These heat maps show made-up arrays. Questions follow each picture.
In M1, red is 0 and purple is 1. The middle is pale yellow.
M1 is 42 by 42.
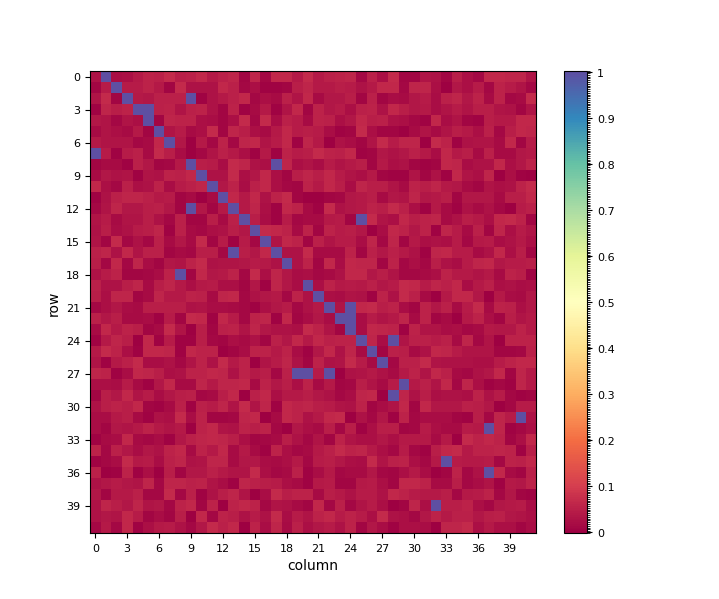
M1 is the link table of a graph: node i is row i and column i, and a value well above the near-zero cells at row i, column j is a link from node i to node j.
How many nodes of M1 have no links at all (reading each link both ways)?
4
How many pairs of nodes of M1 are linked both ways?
1
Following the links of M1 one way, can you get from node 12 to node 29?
yes
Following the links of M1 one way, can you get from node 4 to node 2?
yes
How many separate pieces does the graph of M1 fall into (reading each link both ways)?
8
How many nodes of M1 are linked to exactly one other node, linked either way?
7
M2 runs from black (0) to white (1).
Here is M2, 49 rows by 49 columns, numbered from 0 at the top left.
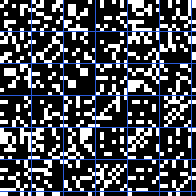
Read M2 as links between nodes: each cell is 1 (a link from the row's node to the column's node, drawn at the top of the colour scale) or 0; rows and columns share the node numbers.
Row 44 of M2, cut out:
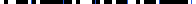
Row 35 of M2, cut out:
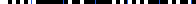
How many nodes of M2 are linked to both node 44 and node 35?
7
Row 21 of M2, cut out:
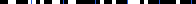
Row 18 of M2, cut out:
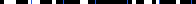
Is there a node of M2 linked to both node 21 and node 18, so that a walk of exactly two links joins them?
yes
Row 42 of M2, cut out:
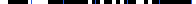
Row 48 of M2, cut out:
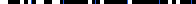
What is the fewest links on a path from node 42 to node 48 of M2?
1
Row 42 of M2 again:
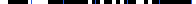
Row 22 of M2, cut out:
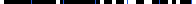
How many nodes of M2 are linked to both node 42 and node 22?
5
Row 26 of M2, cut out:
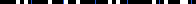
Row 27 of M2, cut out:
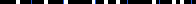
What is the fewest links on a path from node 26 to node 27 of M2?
1
